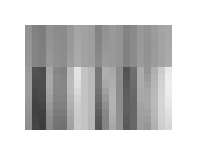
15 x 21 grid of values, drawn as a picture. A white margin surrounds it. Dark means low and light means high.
Grain: streaks running down. Ninth with the lowest average: bottom left. Seam: horizontal, 40% of the way down, the top part calmer.
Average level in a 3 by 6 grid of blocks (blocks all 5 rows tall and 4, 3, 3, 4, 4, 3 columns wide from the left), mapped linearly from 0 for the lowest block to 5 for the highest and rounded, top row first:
2 2 3 2 2 3
1 2 4 2 1 5
0 2 4 2 1 5
